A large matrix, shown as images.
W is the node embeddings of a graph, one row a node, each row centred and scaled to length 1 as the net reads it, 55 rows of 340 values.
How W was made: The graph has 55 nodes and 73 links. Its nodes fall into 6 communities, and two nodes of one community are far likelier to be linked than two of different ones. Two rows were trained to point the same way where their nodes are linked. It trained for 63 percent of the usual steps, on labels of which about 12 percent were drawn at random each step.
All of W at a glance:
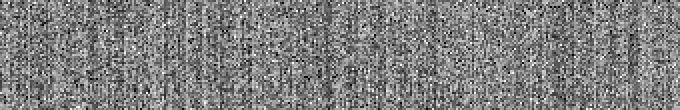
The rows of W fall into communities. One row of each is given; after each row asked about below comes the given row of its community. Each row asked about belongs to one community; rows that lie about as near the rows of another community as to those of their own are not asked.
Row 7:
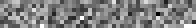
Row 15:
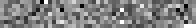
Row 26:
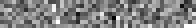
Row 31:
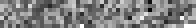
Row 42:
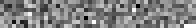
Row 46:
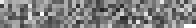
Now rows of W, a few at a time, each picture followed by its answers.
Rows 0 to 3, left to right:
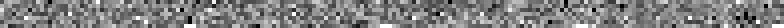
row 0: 46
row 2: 42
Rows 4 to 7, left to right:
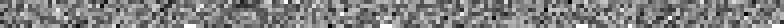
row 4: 26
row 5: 31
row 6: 31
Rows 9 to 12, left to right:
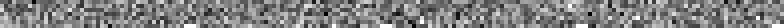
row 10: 26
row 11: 31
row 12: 15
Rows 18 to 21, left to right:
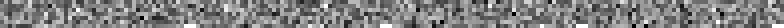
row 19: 15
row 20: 31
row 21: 26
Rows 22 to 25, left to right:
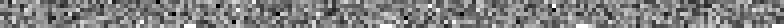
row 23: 7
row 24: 15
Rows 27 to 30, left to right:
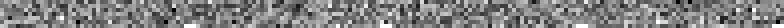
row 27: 46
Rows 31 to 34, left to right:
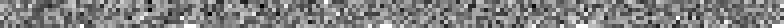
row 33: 15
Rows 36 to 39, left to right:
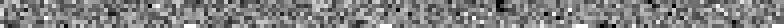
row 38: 42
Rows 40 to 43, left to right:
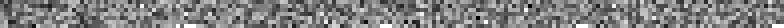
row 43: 26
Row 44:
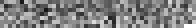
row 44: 42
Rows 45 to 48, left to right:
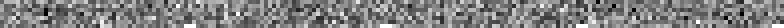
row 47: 26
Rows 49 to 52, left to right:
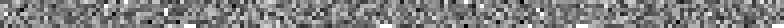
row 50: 15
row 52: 46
